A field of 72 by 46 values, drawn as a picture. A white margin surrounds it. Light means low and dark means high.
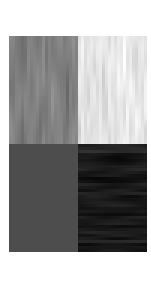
The table splits into 2 rows of 2 panels. Panel 1,1: middling, streaked downward, faint in contrast. Panel 1,2: very low, streaked downward, faint in contrast. Panel 2,1: high, flat. Panel 2,2: very high, streaked across, faint in contrast.
